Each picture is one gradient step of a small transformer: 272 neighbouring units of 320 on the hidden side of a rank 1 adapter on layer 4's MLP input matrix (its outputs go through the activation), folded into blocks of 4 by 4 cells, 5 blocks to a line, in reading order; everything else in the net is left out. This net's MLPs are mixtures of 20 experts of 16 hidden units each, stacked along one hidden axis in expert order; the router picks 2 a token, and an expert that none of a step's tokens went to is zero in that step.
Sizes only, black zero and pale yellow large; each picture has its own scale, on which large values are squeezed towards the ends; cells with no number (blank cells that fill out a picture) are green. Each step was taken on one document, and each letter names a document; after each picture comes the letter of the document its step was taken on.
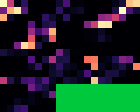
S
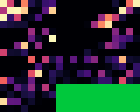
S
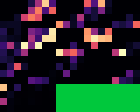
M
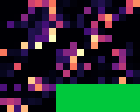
M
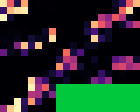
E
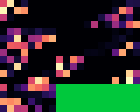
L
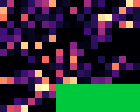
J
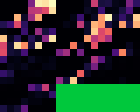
M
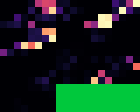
S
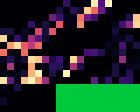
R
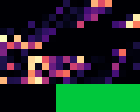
R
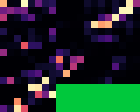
E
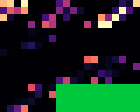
S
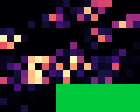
R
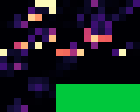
M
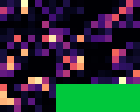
L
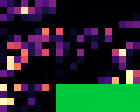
L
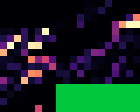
R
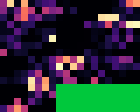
E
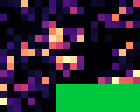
L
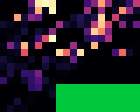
M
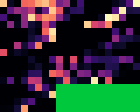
S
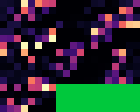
J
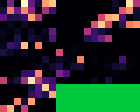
E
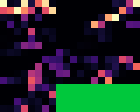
S
